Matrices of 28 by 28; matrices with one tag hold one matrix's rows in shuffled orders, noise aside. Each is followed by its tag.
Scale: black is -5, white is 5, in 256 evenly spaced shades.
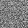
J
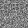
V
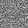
J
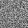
J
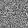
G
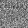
V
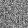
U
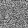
G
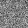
G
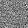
G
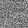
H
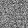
H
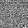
J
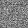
V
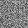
U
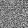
J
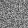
U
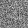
U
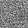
H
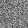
U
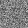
G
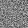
J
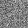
U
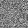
J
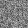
U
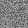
H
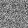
G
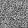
H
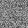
H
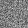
U
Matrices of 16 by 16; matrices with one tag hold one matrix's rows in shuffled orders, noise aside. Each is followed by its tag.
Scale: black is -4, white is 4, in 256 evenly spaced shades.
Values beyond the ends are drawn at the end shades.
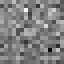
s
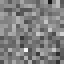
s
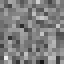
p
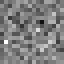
p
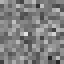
s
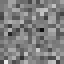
p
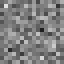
p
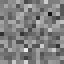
s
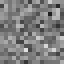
s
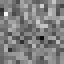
p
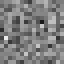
p
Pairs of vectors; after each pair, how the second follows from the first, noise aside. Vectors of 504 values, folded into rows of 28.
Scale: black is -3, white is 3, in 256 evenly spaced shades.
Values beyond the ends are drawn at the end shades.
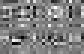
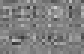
shrunk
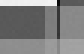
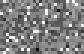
shuffled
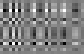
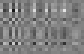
shrunk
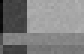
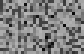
shuffled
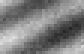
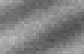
shrunk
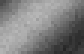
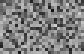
shuffled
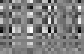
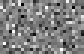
shuffled
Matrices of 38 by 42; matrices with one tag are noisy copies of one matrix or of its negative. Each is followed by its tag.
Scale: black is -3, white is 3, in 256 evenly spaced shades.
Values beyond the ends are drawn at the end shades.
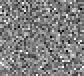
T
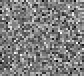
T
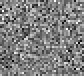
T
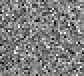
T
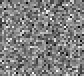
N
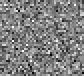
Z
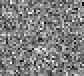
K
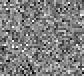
Z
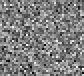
Z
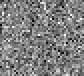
N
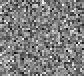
T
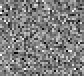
T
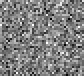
N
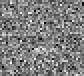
K
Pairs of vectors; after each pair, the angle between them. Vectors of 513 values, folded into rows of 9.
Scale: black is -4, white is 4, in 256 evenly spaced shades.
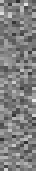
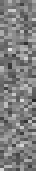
partly opposed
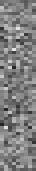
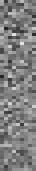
partly opposed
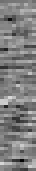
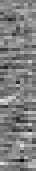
nearly parallel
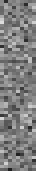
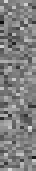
nearly opposite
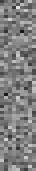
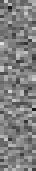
orthogonal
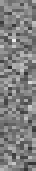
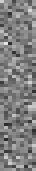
partly aligned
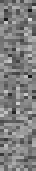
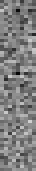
partly aligned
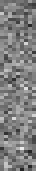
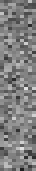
nearly parallel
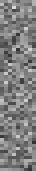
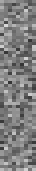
orthogonal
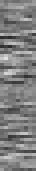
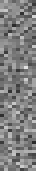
orthogonal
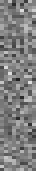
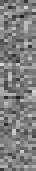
partly aligned
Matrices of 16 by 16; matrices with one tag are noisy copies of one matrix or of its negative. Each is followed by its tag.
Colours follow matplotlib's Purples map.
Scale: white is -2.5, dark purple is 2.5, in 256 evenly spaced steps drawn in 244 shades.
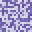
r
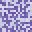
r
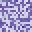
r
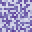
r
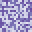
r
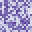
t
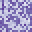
t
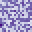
r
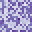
t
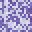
t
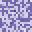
r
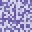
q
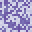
t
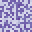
q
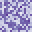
t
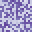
q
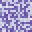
r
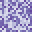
t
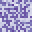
r
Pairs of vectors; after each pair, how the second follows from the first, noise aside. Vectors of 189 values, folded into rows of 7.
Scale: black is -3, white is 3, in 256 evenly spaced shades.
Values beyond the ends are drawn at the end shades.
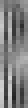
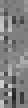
partly zeroed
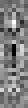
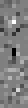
partly zeroed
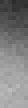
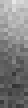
negated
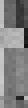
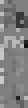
partly zeroed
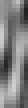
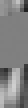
partly zeroed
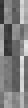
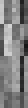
negated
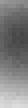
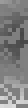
partly zeroed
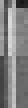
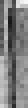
negated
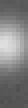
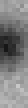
negated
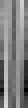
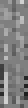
partly zeroed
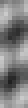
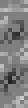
partly zeroed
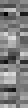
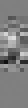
partly zeroed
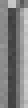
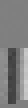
partly zeroed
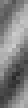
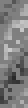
partly zeroed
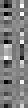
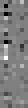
partly zeroed
